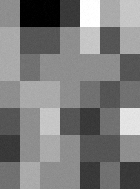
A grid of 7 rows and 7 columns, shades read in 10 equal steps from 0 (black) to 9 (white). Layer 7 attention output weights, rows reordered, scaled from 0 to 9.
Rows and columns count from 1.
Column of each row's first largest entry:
5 5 1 2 7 3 2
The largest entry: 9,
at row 1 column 5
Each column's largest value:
6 6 7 5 9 6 8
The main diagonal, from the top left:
5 3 5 5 2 3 2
